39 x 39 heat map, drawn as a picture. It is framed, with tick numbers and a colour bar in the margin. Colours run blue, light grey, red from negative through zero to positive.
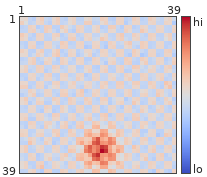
No lone cell stands out from its neighbours. One bump rises in the bottom middle. The ninth with the highest average is the bottom middle.
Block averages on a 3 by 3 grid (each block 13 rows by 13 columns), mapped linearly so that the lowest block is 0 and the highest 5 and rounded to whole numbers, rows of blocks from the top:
0 0 0 / 0 0 0 / 0 5 0
